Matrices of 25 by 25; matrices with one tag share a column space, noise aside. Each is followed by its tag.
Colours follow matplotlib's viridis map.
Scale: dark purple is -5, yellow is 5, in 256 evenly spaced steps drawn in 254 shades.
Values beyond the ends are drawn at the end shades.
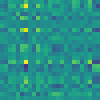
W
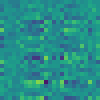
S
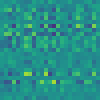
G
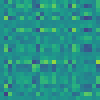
W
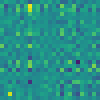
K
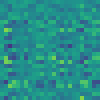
S
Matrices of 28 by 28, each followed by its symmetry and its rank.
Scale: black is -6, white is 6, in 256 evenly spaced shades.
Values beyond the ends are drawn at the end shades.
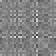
symmetric, rank three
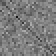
symmetric, full rank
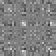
symmetric, rank three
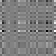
neither, rank one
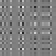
neither, rank one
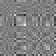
symmetric, rank three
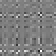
neither, rank two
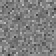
symmetric, full rank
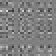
neither, rank two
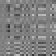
neither, rank two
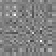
symmetric, rank three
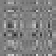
neither, rank two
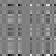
neither, rank one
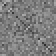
symmetric, full rank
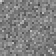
symmetric, full rank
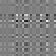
neither, rank one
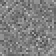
symmetric, full rank
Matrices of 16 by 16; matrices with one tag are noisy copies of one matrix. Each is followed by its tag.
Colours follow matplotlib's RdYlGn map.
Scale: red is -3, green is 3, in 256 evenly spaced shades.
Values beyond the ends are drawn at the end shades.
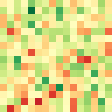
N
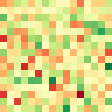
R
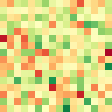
R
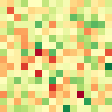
R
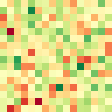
N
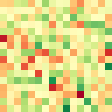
R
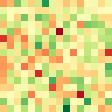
R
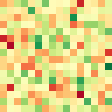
R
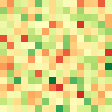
R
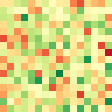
R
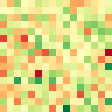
R
